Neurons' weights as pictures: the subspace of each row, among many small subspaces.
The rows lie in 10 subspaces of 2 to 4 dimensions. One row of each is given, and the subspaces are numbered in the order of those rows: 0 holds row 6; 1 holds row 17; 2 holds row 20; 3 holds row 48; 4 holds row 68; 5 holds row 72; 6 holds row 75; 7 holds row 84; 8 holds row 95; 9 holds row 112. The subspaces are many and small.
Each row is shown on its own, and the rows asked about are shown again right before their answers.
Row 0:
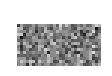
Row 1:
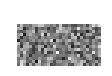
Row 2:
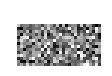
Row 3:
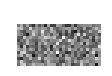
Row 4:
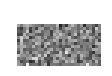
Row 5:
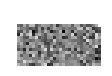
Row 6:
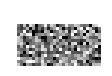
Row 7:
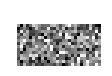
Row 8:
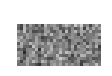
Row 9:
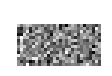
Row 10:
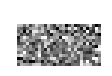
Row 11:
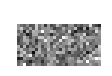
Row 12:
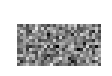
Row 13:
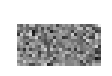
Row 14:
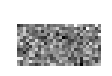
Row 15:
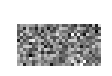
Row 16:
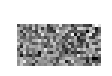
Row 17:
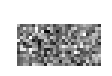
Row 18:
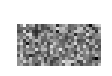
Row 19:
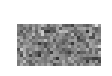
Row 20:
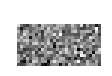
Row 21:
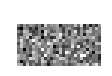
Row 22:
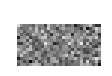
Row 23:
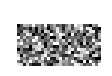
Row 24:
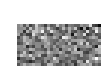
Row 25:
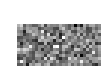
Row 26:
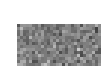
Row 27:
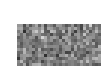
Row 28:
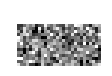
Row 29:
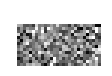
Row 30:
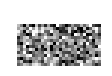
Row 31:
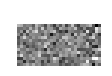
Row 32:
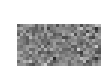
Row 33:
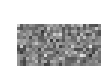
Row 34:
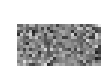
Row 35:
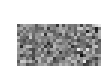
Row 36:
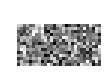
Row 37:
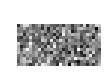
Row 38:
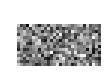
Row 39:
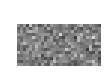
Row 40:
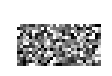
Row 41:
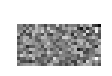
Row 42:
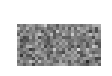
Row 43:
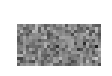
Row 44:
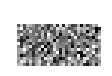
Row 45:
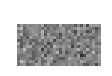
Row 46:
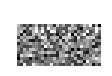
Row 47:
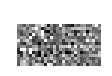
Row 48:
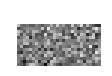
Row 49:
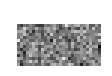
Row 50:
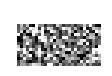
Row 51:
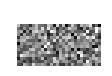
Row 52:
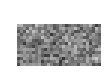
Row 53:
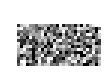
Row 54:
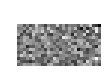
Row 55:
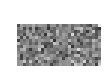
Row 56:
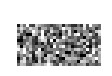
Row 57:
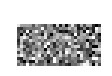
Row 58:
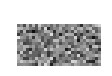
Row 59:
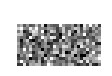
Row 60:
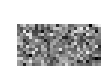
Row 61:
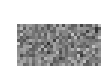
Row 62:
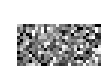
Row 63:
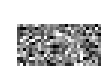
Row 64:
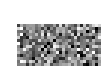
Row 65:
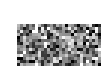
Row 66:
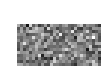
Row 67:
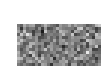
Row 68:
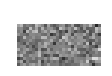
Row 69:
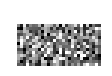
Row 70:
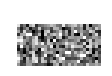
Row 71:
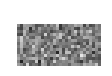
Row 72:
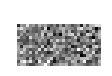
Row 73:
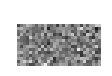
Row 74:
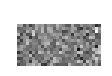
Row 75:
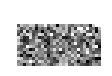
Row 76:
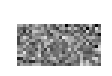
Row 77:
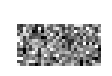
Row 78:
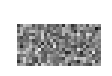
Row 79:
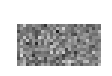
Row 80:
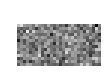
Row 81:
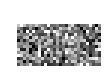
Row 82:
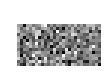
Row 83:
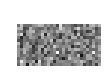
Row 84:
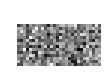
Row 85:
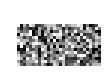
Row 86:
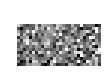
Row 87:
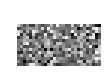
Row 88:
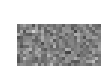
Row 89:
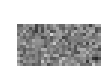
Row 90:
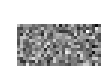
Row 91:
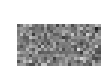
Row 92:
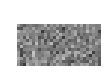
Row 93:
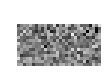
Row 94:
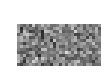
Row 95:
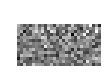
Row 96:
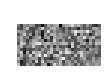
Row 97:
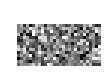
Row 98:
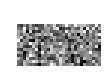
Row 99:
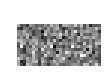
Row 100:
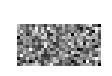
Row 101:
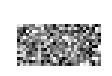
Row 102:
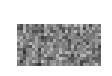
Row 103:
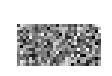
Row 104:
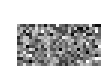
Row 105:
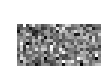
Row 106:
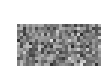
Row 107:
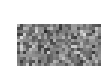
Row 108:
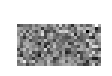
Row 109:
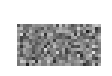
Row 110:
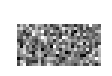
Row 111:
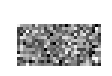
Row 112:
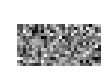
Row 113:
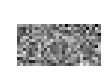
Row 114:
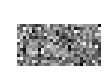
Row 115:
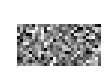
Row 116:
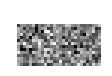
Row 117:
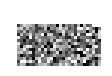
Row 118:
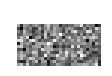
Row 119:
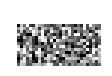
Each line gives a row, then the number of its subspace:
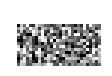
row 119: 5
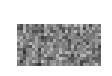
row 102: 8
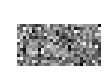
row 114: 7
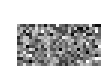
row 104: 6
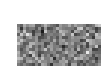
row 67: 2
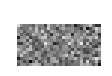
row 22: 7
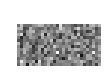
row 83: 4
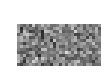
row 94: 2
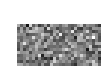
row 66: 2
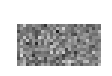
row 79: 6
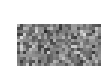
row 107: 1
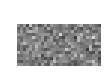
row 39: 2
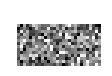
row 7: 6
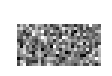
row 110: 0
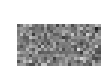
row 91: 5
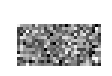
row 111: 1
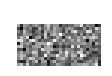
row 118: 7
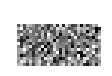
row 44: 8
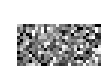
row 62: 2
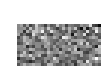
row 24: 0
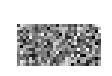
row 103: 6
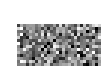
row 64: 9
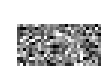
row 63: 7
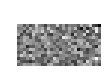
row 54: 0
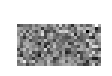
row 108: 4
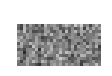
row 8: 8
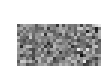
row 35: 0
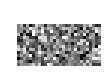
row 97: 5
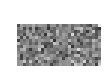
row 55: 7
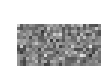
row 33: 3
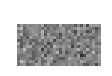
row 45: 9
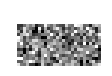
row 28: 7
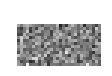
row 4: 1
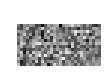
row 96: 1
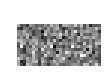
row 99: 0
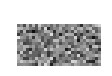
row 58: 5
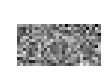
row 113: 9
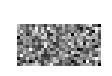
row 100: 7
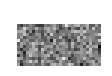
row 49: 4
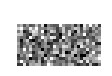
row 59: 9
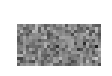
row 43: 7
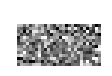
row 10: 9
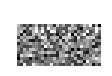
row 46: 8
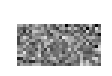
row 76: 9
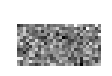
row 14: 7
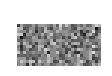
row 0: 1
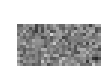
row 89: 4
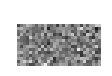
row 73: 5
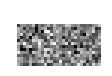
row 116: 1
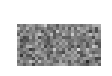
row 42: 6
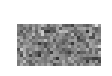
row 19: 4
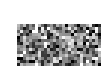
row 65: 7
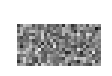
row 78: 5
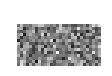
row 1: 4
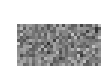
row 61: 8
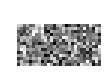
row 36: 4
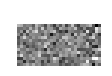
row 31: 4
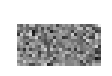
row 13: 3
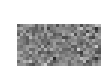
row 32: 5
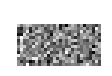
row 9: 1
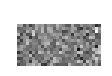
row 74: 2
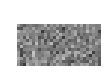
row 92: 6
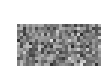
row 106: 9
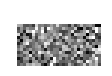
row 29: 2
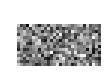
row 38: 2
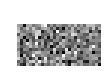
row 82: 6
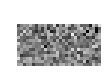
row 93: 8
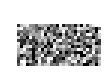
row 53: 0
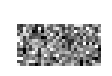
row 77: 7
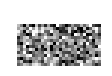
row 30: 6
